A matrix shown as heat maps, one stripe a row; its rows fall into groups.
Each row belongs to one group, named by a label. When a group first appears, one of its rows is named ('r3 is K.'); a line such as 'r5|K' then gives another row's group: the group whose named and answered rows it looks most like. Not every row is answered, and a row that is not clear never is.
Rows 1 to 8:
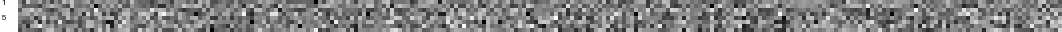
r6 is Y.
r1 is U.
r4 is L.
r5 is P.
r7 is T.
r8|P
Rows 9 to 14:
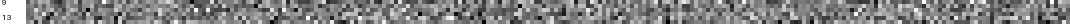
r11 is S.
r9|L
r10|U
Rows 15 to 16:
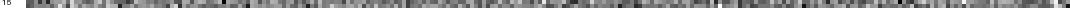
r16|T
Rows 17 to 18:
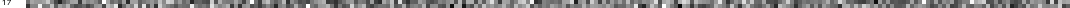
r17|L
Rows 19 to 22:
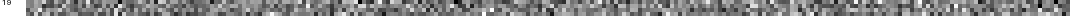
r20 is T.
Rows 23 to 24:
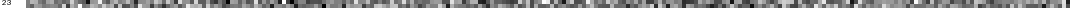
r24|U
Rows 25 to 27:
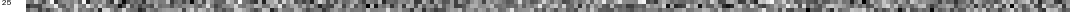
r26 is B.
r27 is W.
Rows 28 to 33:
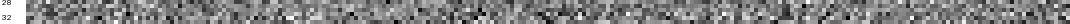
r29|T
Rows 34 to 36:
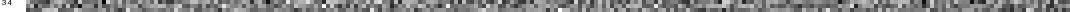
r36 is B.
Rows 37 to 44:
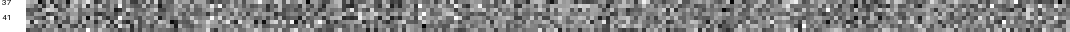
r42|S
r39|B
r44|B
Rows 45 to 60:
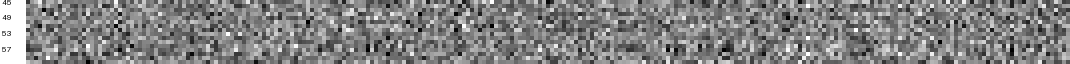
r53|S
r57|B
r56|B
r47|T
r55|L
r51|Y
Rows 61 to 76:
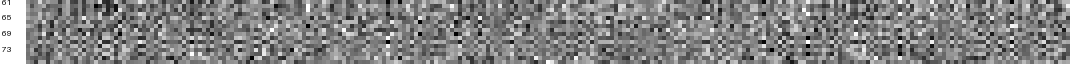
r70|W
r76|Y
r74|W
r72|W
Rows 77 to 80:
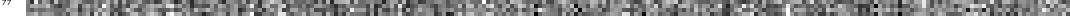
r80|L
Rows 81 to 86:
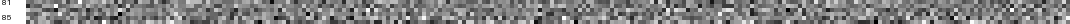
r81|U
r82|B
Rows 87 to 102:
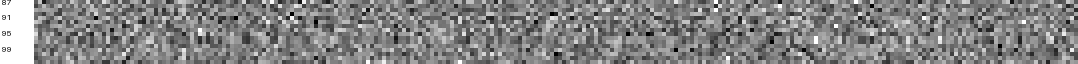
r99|U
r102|T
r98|P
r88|S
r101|T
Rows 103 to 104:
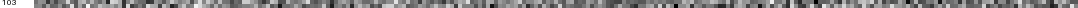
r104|U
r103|W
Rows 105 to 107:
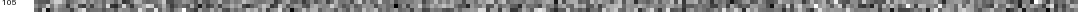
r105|B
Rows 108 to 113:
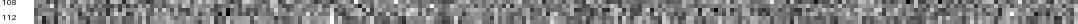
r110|P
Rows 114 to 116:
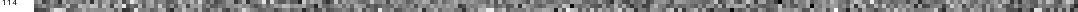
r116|B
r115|T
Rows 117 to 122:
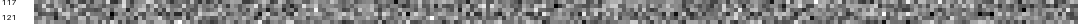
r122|L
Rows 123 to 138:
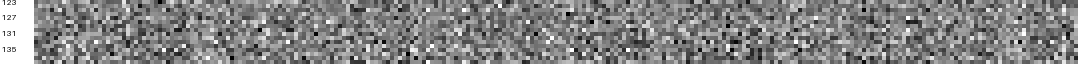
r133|B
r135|P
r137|U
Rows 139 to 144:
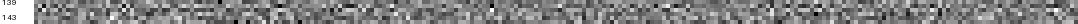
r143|L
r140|U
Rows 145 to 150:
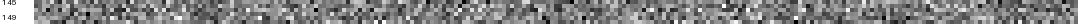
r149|L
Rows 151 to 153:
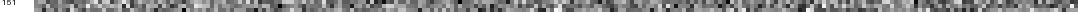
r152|U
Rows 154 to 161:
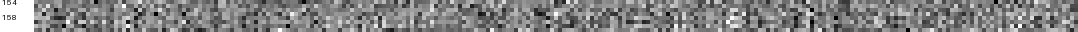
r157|Y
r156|T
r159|T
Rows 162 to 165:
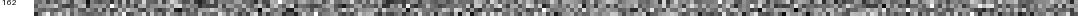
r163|L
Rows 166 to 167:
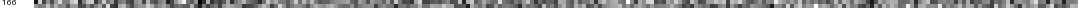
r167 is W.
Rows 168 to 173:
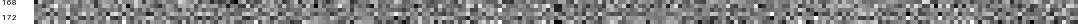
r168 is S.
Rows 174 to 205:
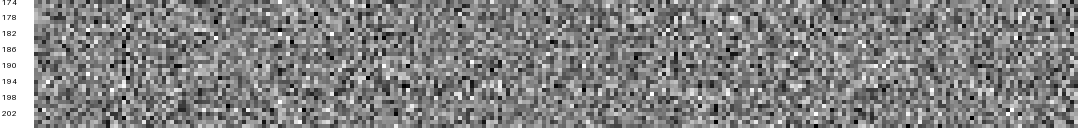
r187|B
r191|U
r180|T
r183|B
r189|Y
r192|U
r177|Y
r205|W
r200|P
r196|L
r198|Y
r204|S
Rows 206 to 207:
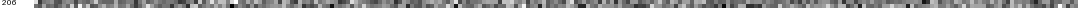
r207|U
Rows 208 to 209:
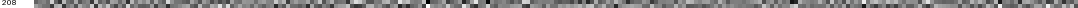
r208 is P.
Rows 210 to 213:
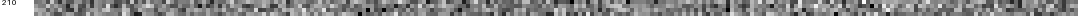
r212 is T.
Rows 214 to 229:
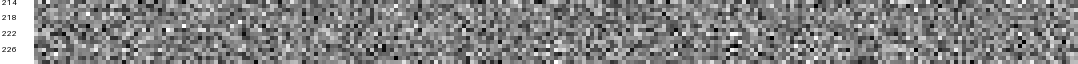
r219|Y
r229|Y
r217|U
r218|T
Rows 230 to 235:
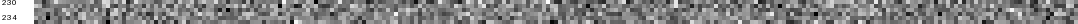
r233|W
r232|P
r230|T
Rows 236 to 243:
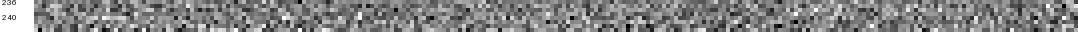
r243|S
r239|B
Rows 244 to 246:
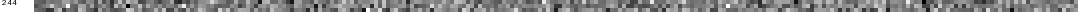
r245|T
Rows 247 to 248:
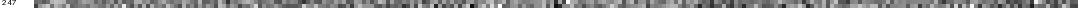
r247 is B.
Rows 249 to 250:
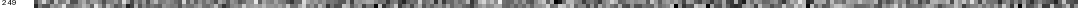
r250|B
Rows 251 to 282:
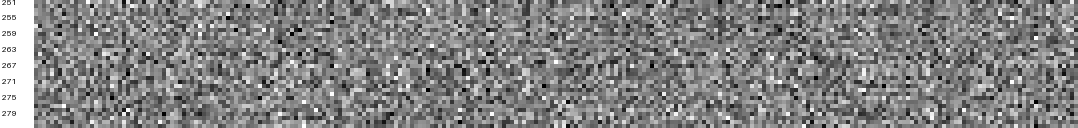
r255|P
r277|B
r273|P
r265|W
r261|U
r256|U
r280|L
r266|Y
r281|T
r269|P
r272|L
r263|T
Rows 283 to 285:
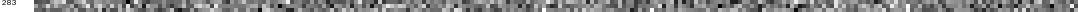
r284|U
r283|B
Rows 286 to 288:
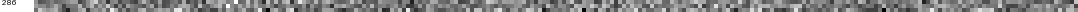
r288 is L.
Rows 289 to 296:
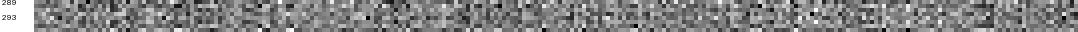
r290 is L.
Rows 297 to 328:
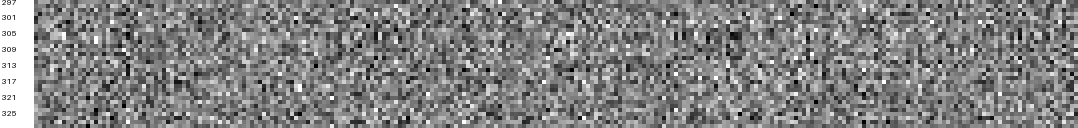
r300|Y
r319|S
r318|S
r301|S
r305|B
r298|W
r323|Y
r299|P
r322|W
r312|W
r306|B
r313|T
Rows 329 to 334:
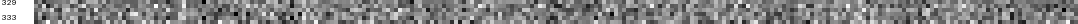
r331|P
